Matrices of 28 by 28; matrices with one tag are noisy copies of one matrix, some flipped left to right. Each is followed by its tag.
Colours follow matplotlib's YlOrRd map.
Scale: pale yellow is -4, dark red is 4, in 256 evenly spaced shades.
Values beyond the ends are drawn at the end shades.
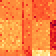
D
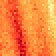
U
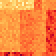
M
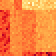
M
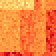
M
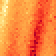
U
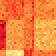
D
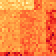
M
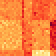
D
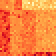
M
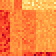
M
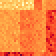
M
